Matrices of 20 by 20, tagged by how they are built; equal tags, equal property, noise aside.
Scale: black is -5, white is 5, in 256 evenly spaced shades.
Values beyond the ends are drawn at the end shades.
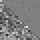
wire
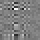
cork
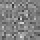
cork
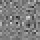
cork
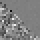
wire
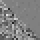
wire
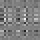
cork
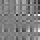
cork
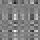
cork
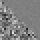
wire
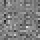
cork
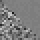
wire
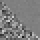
wire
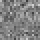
cork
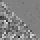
wire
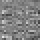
cork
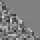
wire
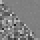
wire
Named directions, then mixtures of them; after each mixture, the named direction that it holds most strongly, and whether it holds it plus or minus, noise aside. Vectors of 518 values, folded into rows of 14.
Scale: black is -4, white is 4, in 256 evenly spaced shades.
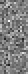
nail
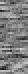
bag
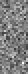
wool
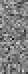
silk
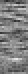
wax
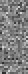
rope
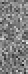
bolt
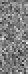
bolt, plus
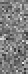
bolt, plus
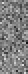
bolt, minus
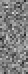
wool, minus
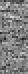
nail, plus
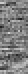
bag, plus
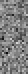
silk, plus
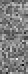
bolt, plus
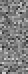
rope, minus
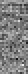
bolt, minus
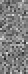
bolt, plus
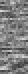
bag, minus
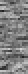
bag, plus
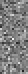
silk, minus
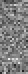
silk, minus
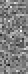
nail, plus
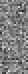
rope, plus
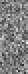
bolt, plus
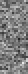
wool, plus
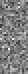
silk, minus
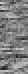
bag, plus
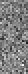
bolt, minus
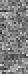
rope, plus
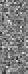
rope, plus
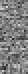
silk, plus
